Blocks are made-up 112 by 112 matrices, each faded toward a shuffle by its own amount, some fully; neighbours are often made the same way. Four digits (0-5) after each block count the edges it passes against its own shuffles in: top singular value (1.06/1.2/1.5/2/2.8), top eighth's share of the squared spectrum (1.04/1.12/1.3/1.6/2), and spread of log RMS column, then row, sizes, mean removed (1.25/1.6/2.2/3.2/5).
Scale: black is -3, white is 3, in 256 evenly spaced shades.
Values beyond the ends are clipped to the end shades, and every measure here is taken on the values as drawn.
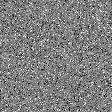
1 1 0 0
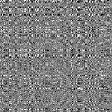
5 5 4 4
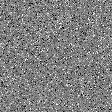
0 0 0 0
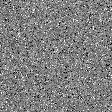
0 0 0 0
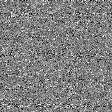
1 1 0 3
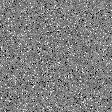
0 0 0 0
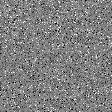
0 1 1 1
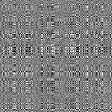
5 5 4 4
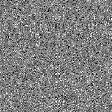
4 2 1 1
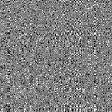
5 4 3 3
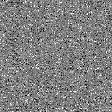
4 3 1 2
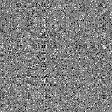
4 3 2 2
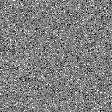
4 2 1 1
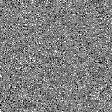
4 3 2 1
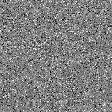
3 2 0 0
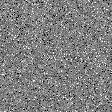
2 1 0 0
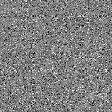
4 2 1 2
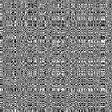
5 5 4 4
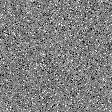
2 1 0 0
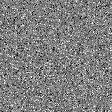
3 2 0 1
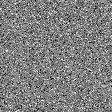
2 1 0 0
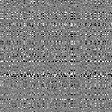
5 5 3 4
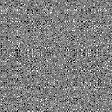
4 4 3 3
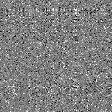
4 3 1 2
